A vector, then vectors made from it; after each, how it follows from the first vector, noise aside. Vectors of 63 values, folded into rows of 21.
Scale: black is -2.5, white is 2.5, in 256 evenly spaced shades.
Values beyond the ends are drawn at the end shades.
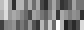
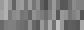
shrunk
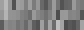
shrunk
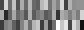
sign-scrambled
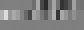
partly zeroed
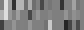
partly zeroed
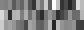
wrapped around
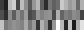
sign-scrambled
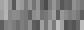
shrunk
